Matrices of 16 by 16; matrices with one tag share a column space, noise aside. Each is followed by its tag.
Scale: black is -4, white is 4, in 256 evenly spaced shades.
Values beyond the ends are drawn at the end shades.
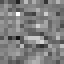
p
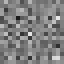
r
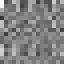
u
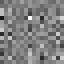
r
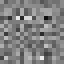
r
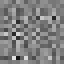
r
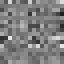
p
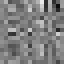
u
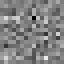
r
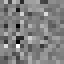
p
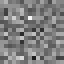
r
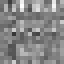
u
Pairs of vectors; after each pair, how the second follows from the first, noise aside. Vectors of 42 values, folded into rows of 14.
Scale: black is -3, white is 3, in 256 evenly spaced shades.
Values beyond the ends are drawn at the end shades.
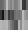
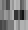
wrapped around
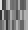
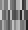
wrapped around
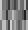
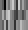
wrapped around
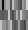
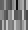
wrapped around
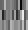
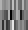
wrapped around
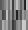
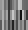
wrapped around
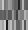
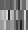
wrapped around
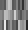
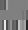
partly zeroed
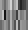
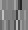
partly zeroed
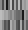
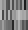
wrapped around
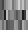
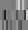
partly zeroed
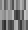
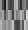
wrapped around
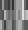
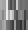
wrapped around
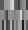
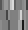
partly zeroed
